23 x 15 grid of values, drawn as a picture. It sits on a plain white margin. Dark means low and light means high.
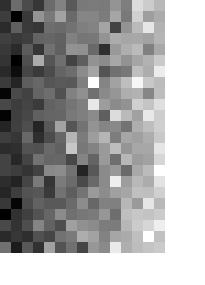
No row or column stands out. The field climbs toward the right. On average the colour sits 50% of the way up the scale. The ninth with the highest average is the bottom right.
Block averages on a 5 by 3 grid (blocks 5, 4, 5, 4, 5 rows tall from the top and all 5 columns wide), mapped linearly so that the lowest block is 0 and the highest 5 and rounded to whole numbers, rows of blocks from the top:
024
024
035
025
025
